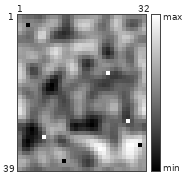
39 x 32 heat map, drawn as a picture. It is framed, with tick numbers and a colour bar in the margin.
The field is mottled with small blotches. The halves do not mirror each other. The ninth with the highest average is the bottom right. The values follow a bell shape. Six lone cells stand out: three far higher and three far lower than their neighbours.
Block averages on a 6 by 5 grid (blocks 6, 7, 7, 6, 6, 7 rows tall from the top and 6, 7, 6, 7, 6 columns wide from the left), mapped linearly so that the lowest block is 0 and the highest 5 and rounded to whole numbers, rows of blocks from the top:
3 2 4 3 3 / 3 4 4 2 3 / 3 1 2 1 3 / 3 2 2 3 3 / 0 3 1 2 3 / 2 3 2 5 5
